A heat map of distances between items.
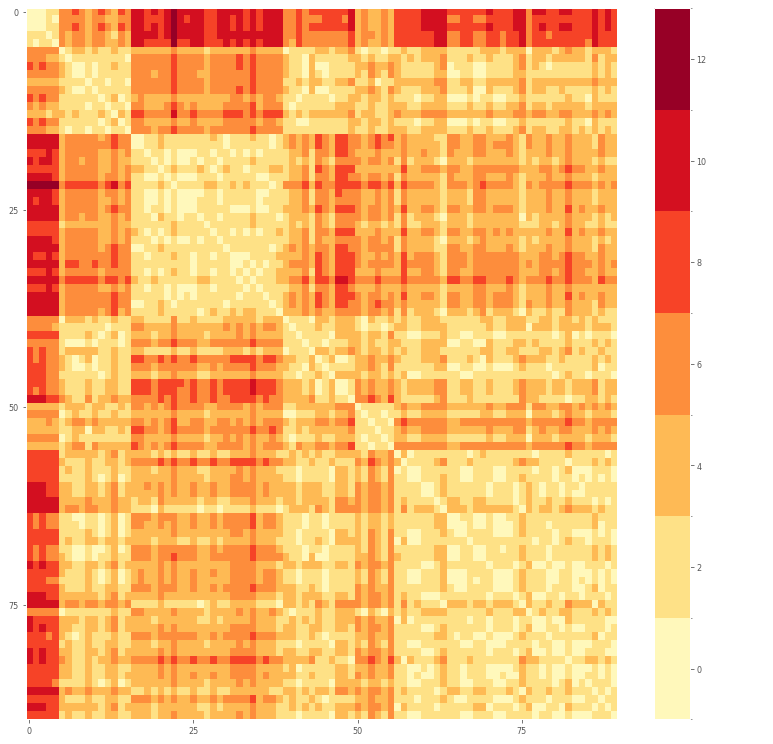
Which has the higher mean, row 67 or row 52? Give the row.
52
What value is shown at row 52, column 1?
4
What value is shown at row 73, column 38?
4
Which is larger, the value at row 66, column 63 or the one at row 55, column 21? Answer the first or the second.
the second
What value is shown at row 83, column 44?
2
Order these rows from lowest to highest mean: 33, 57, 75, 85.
85, 75, 57, 33
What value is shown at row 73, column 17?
6
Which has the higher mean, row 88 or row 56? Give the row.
88
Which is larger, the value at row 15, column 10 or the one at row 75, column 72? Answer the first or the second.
the second
